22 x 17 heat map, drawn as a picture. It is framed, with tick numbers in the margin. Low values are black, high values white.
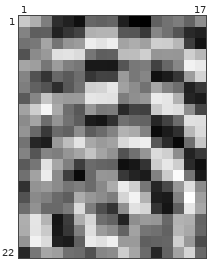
Rings: centred on the bottom middle. Slope: none. Ninth with the highest average: bottom middle. Average level on the scale: 50%. Odd rows or columns: none.
